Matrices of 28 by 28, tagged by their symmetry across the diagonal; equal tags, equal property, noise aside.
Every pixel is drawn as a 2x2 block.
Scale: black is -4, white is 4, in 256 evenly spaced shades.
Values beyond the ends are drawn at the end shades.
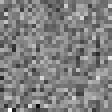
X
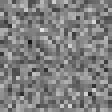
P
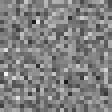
X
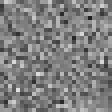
P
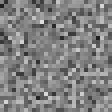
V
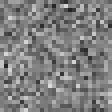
P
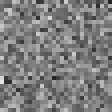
X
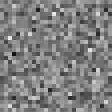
P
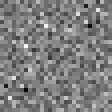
V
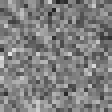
P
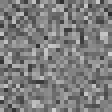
V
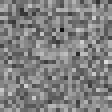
X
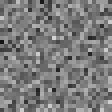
V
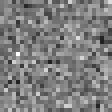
X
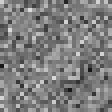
V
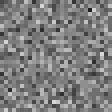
V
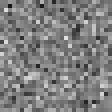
P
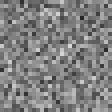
X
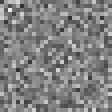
V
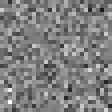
P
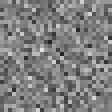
P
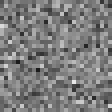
X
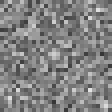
V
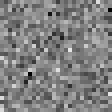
X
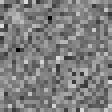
V
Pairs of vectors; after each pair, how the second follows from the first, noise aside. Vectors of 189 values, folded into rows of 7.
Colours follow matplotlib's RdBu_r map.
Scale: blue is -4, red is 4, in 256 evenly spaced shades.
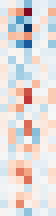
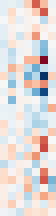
wrapped around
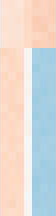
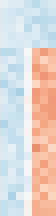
negated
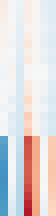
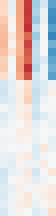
reversed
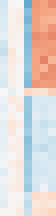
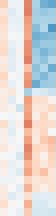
negated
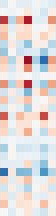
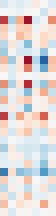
copied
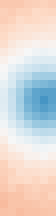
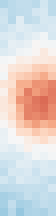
negated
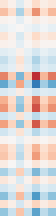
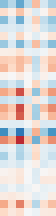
reversed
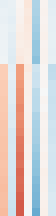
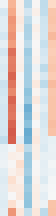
wrapped around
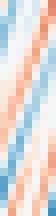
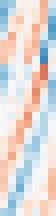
wrapped around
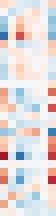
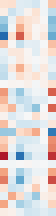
copied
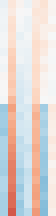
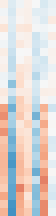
negated
